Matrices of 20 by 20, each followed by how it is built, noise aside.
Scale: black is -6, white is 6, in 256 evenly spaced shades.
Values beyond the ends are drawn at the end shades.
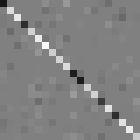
diagonal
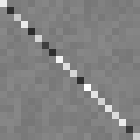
diagonal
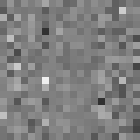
uneven columns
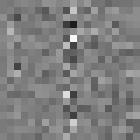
uneven columns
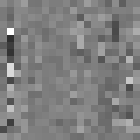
uneven columns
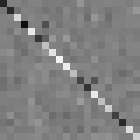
diagonal
